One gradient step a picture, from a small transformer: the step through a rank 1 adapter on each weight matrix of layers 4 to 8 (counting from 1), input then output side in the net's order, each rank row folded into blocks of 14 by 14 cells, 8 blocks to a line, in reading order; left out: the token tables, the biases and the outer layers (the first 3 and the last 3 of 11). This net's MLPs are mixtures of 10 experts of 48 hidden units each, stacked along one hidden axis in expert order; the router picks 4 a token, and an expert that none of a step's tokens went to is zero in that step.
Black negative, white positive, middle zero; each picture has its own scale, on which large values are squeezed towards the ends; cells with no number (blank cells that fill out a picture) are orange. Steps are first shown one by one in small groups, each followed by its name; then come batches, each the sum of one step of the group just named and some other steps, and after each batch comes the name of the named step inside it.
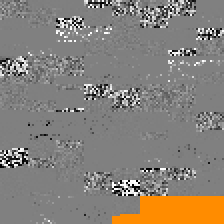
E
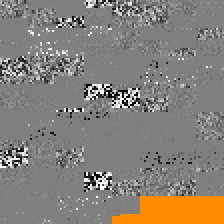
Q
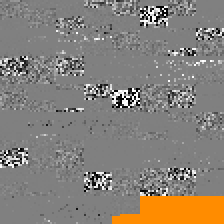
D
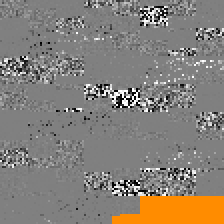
D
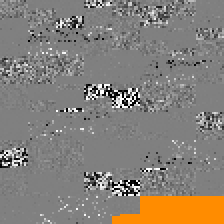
Q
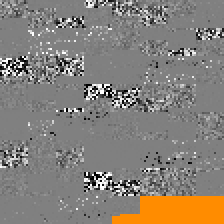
Q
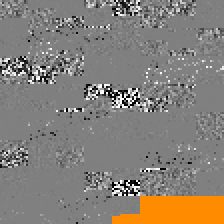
Q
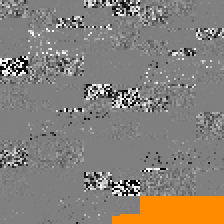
Q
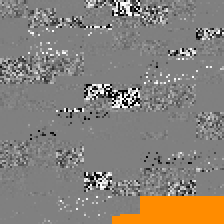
Q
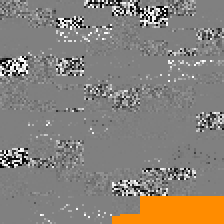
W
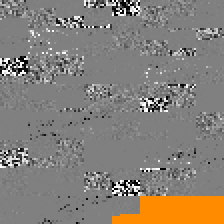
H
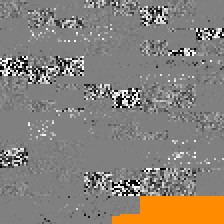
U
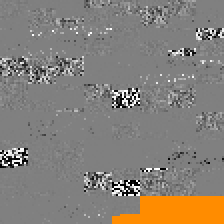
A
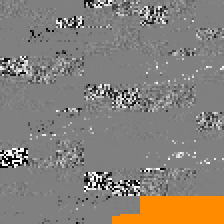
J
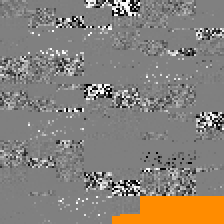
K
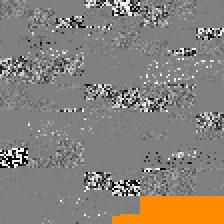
K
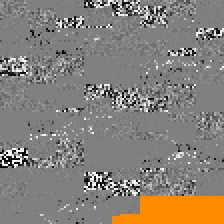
J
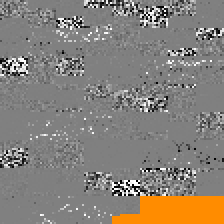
W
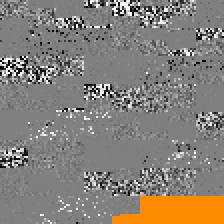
U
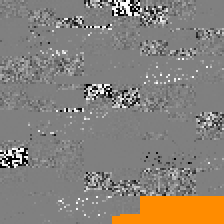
K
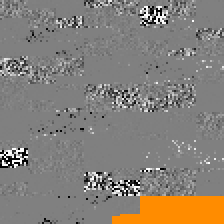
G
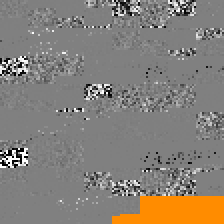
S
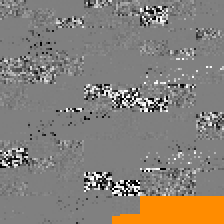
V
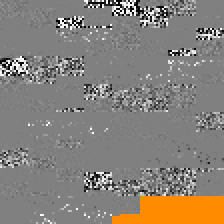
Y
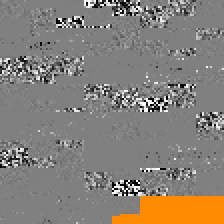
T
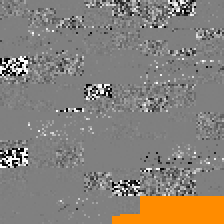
S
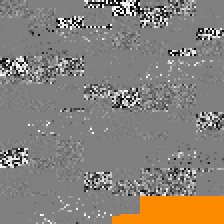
Y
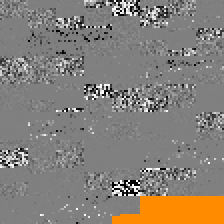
G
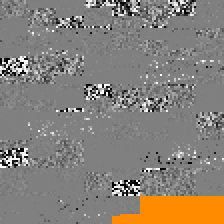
S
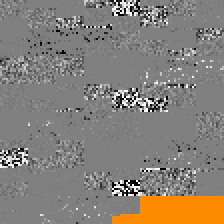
V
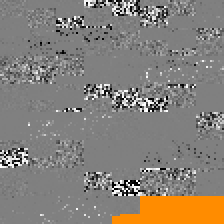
T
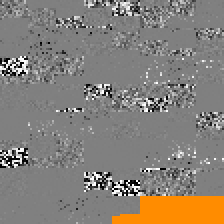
T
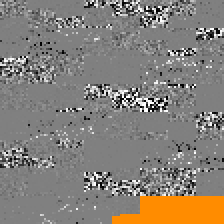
V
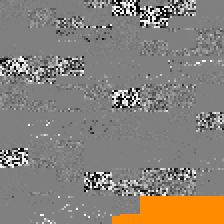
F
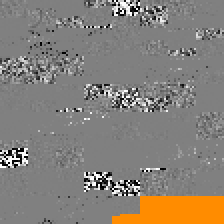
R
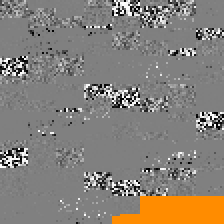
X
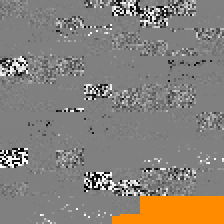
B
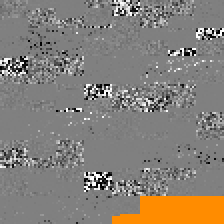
R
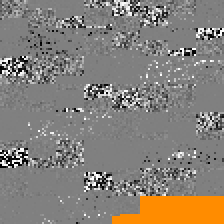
X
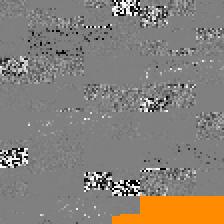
R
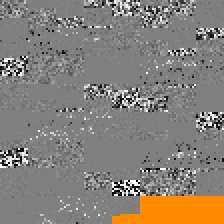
X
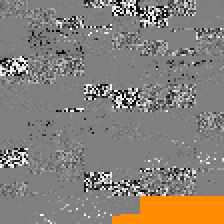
B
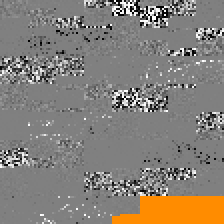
F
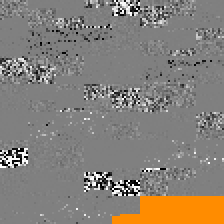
R
